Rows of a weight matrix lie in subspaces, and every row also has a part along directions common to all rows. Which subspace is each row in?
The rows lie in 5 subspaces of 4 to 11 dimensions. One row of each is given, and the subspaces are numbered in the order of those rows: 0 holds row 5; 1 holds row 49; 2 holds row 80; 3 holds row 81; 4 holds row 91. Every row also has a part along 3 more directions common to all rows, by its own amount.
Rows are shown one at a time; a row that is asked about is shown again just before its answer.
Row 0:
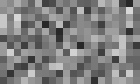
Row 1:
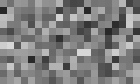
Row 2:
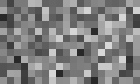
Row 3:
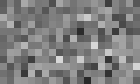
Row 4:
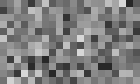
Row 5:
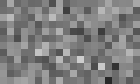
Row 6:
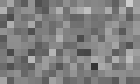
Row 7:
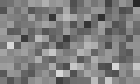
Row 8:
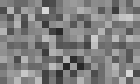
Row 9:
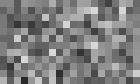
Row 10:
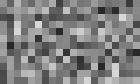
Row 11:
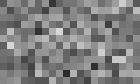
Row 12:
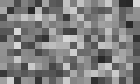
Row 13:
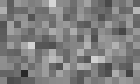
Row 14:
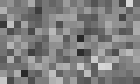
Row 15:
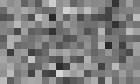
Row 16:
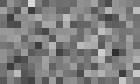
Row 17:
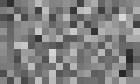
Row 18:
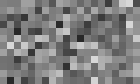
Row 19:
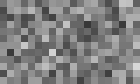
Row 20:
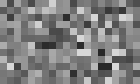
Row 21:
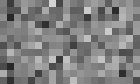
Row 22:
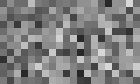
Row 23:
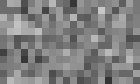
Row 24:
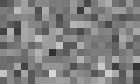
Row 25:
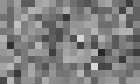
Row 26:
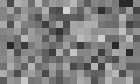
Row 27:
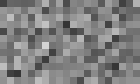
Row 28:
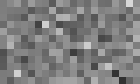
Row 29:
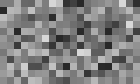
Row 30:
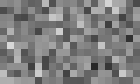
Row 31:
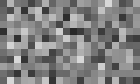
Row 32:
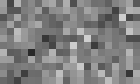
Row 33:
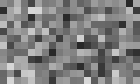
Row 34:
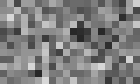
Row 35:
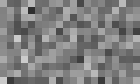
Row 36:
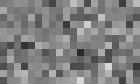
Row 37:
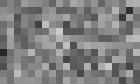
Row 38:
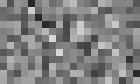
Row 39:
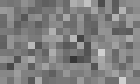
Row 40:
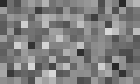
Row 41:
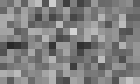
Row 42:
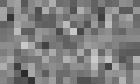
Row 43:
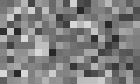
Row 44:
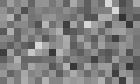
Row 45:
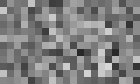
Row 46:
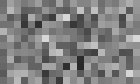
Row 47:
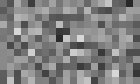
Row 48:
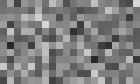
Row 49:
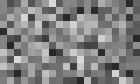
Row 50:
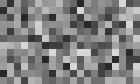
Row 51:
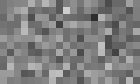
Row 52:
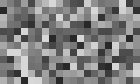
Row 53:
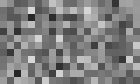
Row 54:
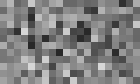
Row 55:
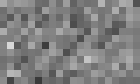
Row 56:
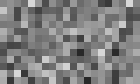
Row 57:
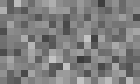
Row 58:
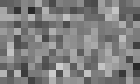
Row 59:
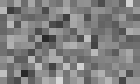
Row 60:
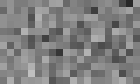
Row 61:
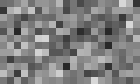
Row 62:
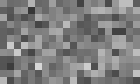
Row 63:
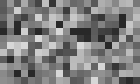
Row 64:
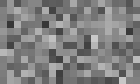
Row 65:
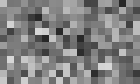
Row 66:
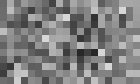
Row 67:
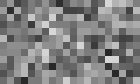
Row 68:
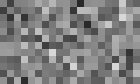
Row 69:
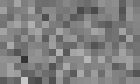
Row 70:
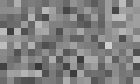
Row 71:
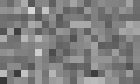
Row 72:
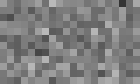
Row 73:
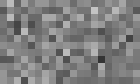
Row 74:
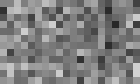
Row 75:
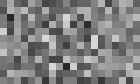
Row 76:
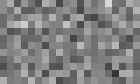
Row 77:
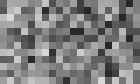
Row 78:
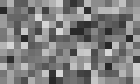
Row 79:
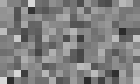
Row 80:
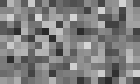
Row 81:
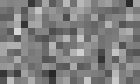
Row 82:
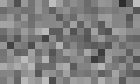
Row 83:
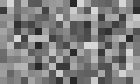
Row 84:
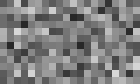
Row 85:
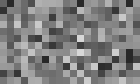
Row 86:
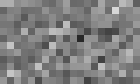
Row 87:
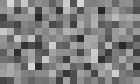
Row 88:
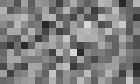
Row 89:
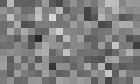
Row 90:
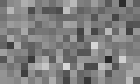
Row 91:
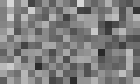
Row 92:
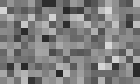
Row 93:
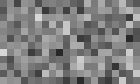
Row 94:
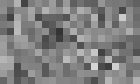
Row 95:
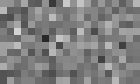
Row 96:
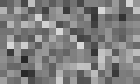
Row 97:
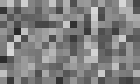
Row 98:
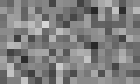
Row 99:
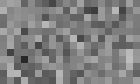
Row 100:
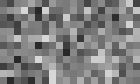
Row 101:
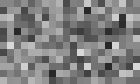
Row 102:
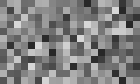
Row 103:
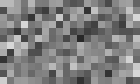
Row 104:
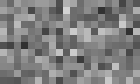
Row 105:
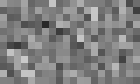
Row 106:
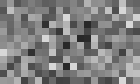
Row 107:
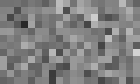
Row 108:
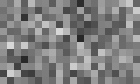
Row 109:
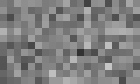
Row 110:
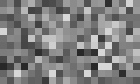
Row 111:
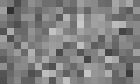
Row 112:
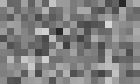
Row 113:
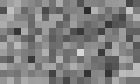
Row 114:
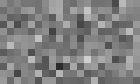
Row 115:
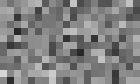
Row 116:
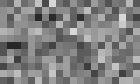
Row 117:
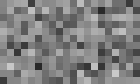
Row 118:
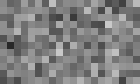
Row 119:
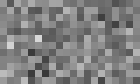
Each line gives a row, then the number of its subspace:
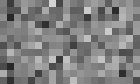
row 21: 4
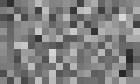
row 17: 4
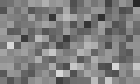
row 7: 0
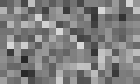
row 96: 4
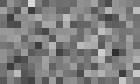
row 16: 2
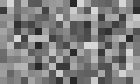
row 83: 4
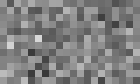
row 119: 0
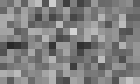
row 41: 3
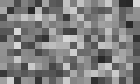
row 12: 3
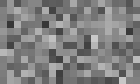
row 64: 1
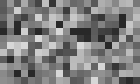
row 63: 3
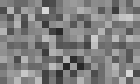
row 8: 1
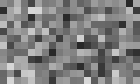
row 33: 0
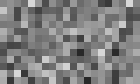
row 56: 3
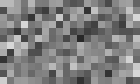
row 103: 0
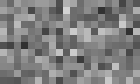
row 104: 0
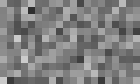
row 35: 3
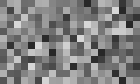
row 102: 1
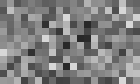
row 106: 1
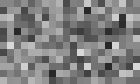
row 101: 1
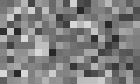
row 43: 3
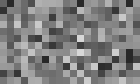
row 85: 4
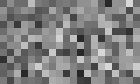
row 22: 0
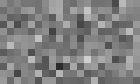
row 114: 0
